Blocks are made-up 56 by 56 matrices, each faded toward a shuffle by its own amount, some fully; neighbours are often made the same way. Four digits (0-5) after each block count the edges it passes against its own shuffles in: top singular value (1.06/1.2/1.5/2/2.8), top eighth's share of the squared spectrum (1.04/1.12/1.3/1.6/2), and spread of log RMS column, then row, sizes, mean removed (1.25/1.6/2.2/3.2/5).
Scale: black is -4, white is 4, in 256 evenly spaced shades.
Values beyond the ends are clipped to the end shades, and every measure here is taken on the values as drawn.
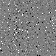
2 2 1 0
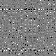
4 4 1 2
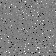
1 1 0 0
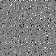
3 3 1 1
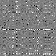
4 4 2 2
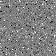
0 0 0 0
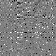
4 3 1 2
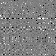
4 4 1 2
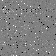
2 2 0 0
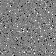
2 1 0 0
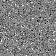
0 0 0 0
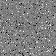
2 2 0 0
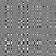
5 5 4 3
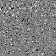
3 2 0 0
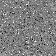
1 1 0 0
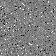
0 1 0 0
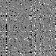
4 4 3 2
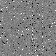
2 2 1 0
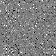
3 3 1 0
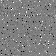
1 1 0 0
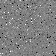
1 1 0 0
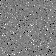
0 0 0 0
